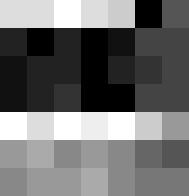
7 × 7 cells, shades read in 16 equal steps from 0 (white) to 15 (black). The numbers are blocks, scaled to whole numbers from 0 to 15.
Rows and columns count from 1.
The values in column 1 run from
0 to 14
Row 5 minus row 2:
-13 -13 -13 -14 -14 -8 -5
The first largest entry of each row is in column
6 2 4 4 7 7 6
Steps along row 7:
down same down up up same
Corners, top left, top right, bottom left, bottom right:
2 10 7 8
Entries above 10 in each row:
1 7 7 7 0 0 0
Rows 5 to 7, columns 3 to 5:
0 1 0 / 7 6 7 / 6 5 7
